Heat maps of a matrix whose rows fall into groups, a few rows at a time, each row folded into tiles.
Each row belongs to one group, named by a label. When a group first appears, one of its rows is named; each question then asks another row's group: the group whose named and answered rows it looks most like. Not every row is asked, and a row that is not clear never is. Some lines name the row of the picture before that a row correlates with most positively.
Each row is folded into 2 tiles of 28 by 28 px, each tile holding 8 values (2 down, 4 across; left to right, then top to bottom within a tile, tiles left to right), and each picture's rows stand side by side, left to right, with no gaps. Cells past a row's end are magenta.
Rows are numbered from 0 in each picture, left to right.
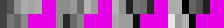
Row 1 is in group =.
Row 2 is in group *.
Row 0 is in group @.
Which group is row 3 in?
*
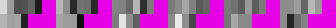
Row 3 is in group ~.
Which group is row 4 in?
~
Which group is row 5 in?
=
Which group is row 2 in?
~
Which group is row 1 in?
*
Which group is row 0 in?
*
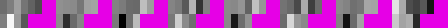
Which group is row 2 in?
=
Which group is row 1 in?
=
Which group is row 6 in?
=
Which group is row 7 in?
*
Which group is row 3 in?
~
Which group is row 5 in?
~
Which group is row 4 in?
=
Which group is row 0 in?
~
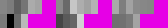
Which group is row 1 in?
@
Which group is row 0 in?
=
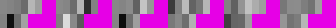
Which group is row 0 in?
=
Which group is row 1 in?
~
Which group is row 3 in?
@
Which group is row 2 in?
=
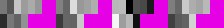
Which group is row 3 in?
@
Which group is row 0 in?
@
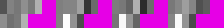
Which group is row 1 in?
~
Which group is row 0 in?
@
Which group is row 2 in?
~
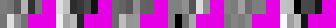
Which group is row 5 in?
*
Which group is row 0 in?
~
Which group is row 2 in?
~
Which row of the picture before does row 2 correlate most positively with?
2
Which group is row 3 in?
=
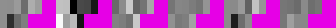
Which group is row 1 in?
*
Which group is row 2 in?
@
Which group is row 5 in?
~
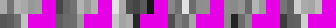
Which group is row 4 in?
=
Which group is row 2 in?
*
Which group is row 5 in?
@
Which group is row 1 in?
@
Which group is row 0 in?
@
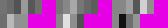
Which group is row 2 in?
=
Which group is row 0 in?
~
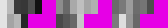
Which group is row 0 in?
*
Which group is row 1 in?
@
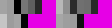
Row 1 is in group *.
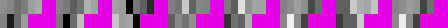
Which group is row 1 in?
=
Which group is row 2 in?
*
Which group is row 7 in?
~
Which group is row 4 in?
@
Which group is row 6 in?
@
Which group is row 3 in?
@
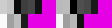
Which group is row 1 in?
*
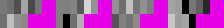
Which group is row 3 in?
*
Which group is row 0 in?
~
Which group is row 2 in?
@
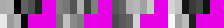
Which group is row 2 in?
@
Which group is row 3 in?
*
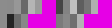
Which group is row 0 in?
=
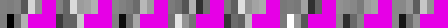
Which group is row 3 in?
~
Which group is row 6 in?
=
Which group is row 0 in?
=
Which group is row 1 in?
@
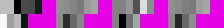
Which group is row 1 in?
=
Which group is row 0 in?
*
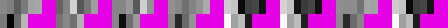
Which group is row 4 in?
*
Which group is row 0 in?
=
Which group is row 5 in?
*
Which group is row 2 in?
=
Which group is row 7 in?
*
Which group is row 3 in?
=
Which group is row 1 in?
@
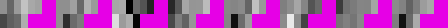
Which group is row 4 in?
=
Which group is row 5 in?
~
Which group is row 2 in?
*
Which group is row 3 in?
@
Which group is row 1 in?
=
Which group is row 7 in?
=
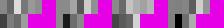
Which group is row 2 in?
@
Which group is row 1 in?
=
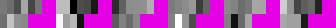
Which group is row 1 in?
*
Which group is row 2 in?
@
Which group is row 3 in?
~
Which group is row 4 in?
=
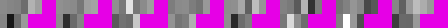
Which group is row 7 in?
@
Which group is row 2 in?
@
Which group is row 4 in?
=
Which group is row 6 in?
~
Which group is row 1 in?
=
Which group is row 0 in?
=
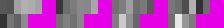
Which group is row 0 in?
@
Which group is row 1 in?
@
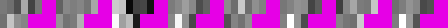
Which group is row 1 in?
@
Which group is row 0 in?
~
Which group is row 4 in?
@
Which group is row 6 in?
@
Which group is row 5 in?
~
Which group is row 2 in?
*
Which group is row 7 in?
~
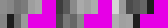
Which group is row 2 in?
*
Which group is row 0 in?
=
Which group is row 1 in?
@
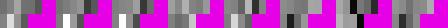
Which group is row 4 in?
~
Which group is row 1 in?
~
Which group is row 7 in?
=
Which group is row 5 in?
=
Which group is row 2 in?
~
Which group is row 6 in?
*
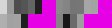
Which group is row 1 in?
=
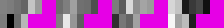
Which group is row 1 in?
~
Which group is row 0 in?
=
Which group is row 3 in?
*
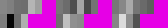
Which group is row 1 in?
~
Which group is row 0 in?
=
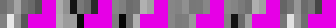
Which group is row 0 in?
~
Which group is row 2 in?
=
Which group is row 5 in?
~
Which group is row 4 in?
=
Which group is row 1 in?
*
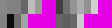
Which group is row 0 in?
=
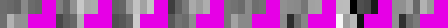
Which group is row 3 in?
@
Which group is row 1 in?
@
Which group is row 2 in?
@
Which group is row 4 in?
~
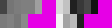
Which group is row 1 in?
*
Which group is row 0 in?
@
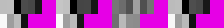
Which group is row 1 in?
*
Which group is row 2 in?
~
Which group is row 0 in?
*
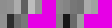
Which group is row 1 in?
=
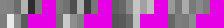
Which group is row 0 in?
~
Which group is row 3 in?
@
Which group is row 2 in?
@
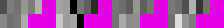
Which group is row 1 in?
*
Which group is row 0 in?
@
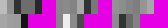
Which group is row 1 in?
~
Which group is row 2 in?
=
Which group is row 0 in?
*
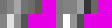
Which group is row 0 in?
~
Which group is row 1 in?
~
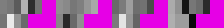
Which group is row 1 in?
=
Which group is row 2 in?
~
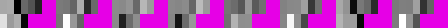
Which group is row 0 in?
*
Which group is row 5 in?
~
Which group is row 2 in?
=
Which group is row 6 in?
*
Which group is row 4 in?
~
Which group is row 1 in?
~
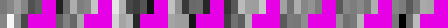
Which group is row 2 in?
*
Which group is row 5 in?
@
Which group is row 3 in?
*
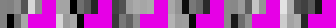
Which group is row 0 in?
=
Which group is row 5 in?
*
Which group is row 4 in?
=
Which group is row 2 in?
@
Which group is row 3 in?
*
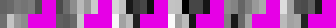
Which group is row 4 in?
=
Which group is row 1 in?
@
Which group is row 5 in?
*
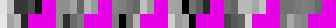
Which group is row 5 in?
~
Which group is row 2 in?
=
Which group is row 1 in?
=
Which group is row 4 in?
@
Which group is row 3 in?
*
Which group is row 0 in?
*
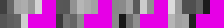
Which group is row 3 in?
*
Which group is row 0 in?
@
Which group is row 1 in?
@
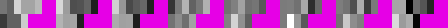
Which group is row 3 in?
@
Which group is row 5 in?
~
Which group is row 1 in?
*
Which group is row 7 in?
*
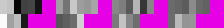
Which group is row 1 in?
@
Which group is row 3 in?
~
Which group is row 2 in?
~
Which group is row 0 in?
*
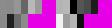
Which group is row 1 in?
*
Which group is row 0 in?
=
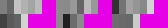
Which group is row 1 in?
=
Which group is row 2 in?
@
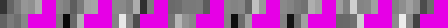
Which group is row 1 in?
=
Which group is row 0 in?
@
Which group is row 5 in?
=
